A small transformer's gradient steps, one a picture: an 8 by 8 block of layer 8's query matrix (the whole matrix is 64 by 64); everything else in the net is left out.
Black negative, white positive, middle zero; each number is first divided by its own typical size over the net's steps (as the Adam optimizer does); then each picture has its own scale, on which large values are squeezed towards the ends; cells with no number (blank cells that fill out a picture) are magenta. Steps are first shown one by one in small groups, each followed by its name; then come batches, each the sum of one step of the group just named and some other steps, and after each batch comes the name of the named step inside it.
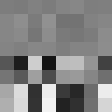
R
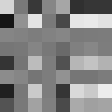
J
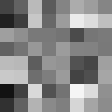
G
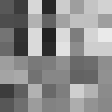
G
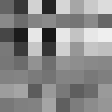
R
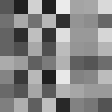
G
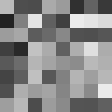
J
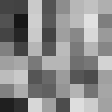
G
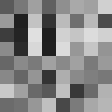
R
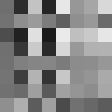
J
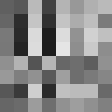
G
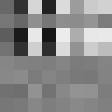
G
